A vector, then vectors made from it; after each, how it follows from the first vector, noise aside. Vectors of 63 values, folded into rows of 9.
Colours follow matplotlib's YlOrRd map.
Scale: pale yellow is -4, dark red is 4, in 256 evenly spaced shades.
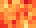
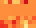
partly zeroed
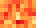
wrapped around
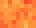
shrunk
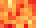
reversed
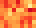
wrapped around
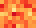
wrapped around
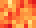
reversed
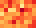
wrapped around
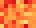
sign-scrambled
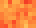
shrunk
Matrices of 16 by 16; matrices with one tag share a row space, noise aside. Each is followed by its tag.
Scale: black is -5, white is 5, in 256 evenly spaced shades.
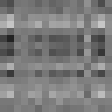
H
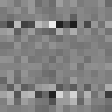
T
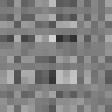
T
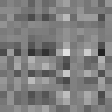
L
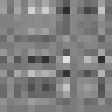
L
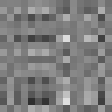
L
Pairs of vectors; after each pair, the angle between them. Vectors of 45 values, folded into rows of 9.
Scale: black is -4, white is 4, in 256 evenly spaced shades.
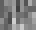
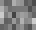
orthogonal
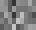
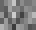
nearly opposite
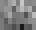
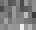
nearly opposite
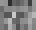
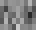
partly opposed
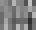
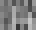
nearly opposite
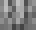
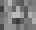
orthogonal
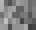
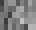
nearly opposite
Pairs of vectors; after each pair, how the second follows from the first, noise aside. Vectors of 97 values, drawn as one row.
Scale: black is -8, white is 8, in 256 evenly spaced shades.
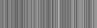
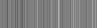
partly zeroed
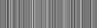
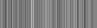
shuffled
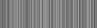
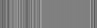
partly zeroed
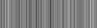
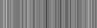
reversed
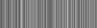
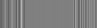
partly zeroed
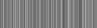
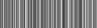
scaled up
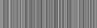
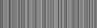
negated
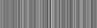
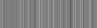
partly zeroed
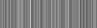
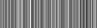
scaled up
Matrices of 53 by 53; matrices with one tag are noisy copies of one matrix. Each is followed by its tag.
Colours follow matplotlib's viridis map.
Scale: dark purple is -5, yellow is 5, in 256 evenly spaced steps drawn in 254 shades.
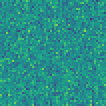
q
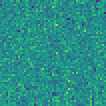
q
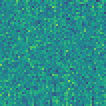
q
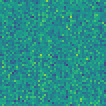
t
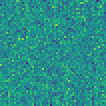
q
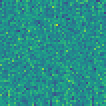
q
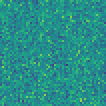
t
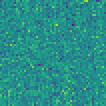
q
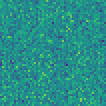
t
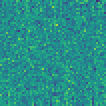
q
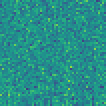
q
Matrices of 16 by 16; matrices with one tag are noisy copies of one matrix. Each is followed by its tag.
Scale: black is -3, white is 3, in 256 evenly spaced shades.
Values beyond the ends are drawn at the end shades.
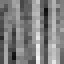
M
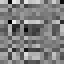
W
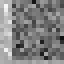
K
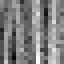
M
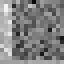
K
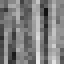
M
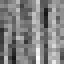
M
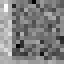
K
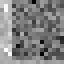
K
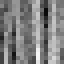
M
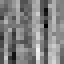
M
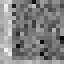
K
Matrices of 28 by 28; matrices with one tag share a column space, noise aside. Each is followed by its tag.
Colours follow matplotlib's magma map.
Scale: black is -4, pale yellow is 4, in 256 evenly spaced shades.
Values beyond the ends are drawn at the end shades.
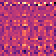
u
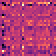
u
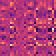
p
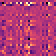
u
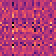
p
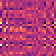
p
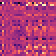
u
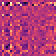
u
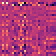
u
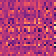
p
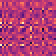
p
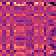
u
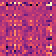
u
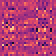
p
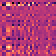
u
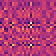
p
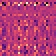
u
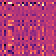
u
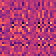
p
